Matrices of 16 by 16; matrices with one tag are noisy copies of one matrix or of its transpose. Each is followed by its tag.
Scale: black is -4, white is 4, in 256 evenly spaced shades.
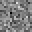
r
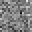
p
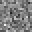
r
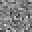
r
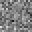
p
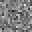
r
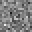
r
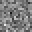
r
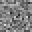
r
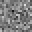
r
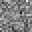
p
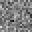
p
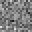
p
